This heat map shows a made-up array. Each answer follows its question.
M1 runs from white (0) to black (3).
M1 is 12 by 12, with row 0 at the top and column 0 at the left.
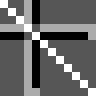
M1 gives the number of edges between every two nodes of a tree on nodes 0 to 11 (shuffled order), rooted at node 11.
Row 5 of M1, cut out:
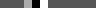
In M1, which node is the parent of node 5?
3
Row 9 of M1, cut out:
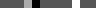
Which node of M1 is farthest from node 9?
4
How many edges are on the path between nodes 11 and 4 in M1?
1
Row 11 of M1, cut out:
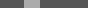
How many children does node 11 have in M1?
2
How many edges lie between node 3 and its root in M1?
1
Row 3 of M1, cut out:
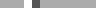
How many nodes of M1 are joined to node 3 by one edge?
10
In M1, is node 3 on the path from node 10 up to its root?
yes
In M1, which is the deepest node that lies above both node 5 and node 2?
3
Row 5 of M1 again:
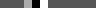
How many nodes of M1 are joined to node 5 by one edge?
1
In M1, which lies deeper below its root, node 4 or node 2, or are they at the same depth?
node 2
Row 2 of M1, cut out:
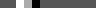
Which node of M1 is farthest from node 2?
4
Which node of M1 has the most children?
3
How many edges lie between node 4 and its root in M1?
1
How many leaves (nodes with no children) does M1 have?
10
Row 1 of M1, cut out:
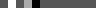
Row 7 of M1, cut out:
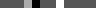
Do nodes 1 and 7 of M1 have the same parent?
yes
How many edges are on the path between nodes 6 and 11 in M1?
2
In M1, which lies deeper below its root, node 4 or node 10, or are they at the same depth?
node 10
